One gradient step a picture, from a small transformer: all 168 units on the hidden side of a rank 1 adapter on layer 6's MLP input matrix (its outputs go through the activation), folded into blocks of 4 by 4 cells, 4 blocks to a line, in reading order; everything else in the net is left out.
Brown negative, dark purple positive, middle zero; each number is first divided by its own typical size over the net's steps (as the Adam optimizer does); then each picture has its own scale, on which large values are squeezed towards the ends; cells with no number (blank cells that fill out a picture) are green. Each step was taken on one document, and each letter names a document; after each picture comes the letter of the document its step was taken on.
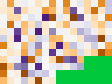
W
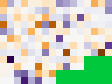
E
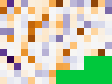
E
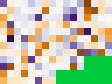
W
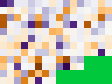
E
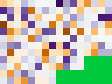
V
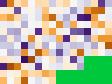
W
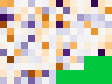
E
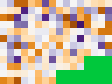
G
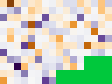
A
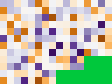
W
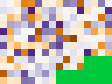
V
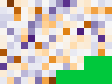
A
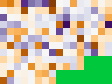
G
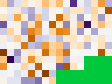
E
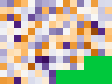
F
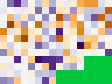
F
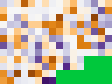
F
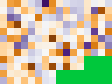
G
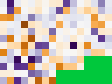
A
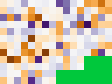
E
